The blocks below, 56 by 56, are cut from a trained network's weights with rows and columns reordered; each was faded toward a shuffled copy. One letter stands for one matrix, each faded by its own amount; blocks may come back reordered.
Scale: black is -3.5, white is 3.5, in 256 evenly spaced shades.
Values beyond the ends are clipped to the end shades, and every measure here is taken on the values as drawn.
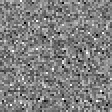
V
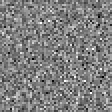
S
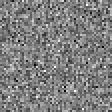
S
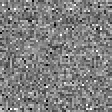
V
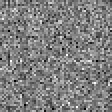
S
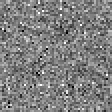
V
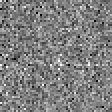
S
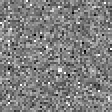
V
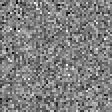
S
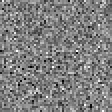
S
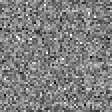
V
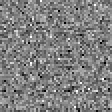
V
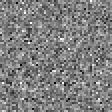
S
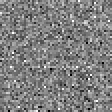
V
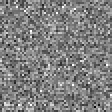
V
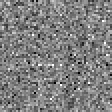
S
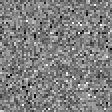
V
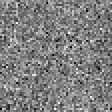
S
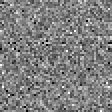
V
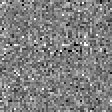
S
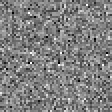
S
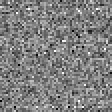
V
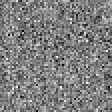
S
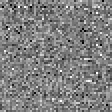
V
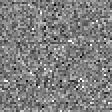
V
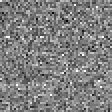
V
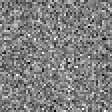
S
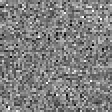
V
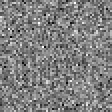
S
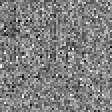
S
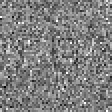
V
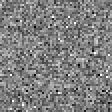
V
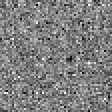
S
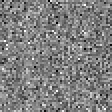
S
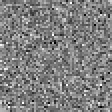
S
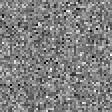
S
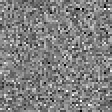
S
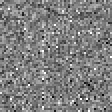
V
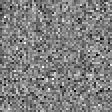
S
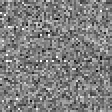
V
